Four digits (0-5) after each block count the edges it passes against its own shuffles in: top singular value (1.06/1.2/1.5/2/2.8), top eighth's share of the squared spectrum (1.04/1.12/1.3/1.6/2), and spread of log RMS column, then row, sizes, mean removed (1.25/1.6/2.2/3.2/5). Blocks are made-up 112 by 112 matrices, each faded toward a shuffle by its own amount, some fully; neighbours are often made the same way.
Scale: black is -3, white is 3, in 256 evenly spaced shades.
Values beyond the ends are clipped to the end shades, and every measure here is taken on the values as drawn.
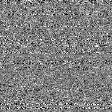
1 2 0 4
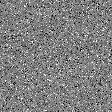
0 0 0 0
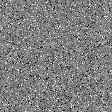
0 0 0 0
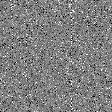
1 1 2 0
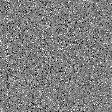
1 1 2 0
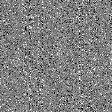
1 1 2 0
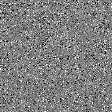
1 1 2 2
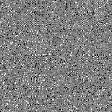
4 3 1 2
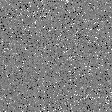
0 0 0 0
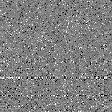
4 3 1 2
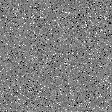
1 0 0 0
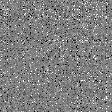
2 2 2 2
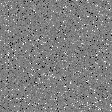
1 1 0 0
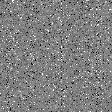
1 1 2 1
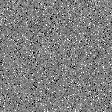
3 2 1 0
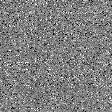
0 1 0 3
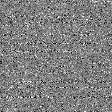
1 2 0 3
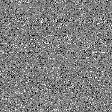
1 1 0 3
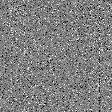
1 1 1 0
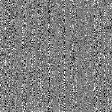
2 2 4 0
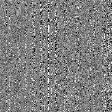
2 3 4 0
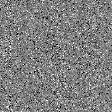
1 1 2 0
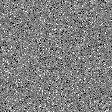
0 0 1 0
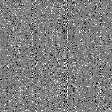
4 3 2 1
